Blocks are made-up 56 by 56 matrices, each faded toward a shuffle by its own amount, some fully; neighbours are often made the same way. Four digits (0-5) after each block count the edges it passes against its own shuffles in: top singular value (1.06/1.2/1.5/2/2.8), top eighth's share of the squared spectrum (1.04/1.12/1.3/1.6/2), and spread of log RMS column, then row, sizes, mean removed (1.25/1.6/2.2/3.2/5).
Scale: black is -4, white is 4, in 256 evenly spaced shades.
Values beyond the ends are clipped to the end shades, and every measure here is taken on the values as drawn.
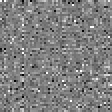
4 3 1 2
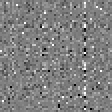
4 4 2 1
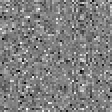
3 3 1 1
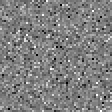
2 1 0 0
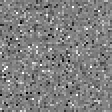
0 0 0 0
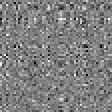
4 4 3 3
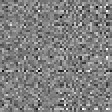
4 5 3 3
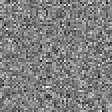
4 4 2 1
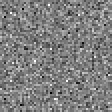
2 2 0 0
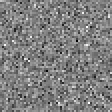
0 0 0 0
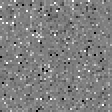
2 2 0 0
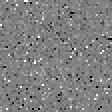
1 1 0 0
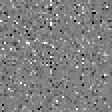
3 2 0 0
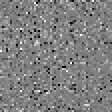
3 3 1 1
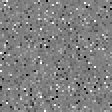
0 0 1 0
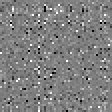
3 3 1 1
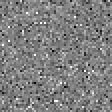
0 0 0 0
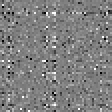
4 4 2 2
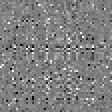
4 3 2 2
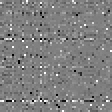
4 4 1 2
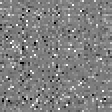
3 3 1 1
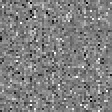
1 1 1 0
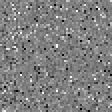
0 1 0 0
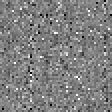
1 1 2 0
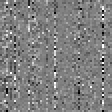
3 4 3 0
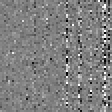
3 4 3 0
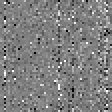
2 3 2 0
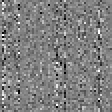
2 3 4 0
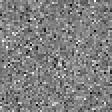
1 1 0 0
